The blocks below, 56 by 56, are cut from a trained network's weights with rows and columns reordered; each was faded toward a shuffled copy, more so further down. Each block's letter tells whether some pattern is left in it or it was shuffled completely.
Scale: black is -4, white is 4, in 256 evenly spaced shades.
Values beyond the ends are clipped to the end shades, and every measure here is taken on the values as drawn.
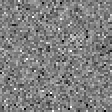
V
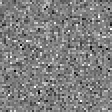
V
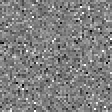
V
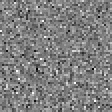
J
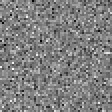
V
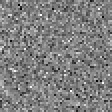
V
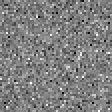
V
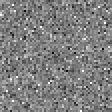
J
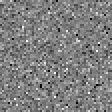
V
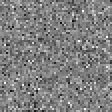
J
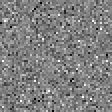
J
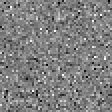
J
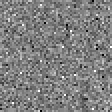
V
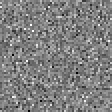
V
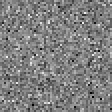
V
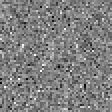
V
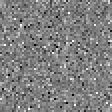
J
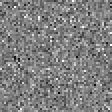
V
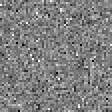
V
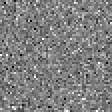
V
